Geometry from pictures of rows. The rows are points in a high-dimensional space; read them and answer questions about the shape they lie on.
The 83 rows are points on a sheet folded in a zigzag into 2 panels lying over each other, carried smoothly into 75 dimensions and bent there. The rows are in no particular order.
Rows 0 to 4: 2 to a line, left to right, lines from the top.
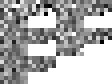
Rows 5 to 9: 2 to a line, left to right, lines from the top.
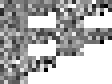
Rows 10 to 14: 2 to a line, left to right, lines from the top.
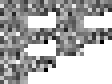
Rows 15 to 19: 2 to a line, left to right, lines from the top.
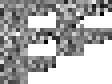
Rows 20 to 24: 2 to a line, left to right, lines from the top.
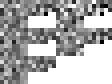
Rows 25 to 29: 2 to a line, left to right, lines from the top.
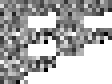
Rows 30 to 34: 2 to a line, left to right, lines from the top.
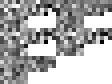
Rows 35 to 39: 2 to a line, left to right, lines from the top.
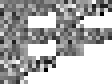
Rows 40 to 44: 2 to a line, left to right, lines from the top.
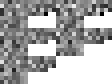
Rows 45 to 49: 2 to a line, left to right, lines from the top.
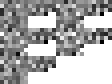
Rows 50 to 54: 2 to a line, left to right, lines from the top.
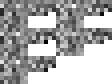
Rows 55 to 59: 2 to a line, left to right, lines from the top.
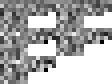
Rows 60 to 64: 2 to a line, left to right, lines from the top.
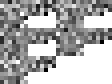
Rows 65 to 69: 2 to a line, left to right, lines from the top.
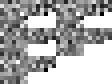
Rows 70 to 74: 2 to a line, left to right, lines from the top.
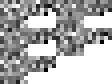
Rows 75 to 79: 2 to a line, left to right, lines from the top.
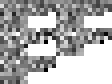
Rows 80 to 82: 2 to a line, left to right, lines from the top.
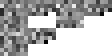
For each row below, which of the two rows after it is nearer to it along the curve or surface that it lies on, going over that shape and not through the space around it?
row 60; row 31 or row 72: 72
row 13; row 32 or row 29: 32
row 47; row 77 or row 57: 57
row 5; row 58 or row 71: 58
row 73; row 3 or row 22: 3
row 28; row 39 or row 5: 39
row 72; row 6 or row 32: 32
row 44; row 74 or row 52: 74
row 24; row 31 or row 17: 17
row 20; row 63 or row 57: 63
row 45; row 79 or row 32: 32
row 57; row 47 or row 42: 47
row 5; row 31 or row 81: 31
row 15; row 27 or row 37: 27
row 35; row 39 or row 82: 82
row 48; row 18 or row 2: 2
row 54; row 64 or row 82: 64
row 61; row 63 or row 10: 10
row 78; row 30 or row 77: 30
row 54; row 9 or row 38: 38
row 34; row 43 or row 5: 43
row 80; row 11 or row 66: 66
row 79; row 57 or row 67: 57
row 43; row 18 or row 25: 25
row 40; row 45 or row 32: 45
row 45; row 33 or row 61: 33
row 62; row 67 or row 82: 82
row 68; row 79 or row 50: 79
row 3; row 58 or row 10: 10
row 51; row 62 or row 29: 29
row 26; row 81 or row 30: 81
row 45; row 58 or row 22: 58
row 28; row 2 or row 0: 0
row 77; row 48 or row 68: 48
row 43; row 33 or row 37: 37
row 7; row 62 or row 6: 6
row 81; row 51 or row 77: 51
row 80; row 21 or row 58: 58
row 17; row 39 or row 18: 39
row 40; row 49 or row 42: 42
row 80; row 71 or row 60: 60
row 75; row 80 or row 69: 69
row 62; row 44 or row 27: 27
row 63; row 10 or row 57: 57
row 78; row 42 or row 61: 61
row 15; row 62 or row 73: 62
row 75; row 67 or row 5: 67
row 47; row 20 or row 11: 11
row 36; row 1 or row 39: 39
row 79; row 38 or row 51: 51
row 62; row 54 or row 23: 23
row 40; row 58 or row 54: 58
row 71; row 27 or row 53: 53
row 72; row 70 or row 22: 70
